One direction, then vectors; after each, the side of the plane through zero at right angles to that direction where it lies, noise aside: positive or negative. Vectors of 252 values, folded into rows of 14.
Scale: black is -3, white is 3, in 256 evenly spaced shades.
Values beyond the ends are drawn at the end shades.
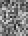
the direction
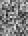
negative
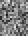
negative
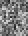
positive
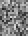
negative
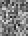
positive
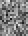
negative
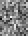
negative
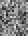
negative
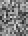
negative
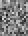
negative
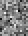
negative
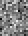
negative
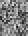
negative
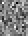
negative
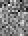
positive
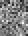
positive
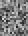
negative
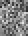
positive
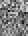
negative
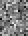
negative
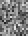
negative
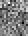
negative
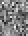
negative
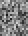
negative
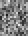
negative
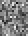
negative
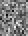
negative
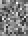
negative
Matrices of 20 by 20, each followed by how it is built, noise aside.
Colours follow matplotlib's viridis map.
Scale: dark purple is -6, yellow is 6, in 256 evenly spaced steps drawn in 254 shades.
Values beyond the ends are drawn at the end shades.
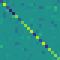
diagonal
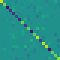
diagonal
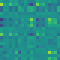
low rank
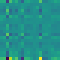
low rank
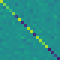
diagonal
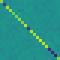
diagonal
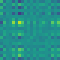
low rank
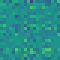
low rank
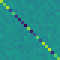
diagonal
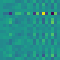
low rank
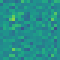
low rank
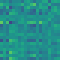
low rank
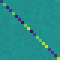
diagonal
